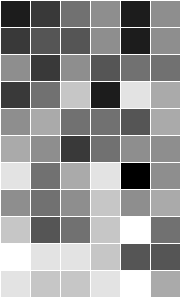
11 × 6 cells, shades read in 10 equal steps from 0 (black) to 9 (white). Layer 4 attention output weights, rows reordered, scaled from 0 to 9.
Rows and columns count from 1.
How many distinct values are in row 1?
4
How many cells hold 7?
7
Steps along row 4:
up up down up down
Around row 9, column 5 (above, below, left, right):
5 3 7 4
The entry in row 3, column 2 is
2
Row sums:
18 19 23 28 28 27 31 32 34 38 45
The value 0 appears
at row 7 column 5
